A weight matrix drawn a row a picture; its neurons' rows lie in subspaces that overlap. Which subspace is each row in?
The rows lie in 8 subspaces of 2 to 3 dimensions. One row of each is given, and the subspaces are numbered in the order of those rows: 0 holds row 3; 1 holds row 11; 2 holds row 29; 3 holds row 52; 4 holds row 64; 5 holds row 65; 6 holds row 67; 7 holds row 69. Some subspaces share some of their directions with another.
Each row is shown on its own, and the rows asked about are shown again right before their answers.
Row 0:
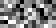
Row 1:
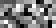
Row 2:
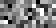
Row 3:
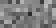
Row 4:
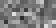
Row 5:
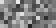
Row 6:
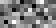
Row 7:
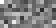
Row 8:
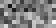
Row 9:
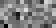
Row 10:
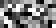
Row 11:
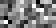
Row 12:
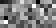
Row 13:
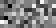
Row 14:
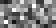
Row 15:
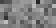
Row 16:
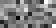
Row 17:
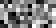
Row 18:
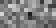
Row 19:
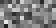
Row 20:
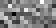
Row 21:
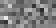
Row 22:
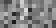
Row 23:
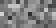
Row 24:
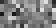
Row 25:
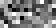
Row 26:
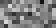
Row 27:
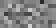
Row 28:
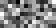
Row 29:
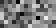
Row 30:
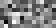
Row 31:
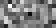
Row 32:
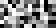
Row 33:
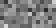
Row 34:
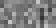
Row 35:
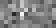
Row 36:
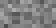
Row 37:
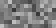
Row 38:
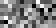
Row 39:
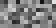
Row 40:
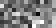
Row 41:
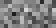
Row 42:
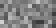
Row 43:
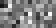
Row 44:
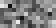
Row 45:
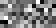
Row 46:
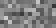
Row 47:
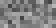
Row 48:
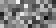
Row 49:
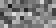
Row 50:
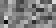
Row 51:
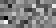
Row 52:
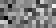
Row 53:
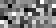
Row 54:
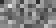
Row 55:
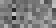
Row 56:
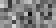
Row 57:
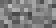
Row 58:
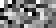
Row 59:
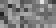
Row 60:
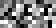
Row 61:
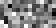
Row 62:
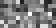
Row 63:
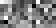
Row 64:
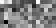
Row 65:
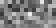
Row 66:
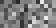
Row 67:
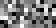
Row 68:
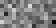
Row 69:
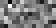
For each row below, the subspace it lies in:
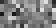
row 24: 2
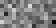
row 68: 7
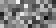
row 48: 2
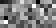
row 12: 4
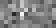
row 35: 6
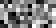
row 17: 7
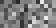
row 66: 2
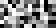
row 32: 7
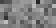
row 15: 4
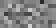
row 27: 6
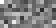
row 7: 5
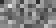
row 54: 4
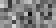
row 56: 0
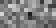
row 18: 5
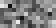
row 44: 0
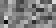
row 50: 1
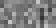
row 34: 3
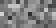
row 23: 5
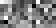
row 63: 4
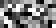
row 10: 6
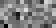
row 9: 0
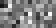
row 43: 0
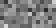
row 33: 1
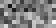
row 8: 7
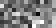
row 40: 7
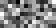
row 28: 2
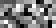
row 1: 6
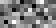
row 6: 1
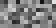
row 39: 1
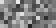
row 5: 2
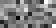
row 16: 0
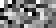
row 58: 4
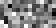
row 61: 7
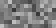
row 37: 0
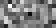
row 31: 7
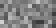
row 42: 7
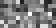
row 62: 0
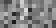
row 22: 6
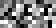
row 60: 6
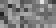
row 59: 2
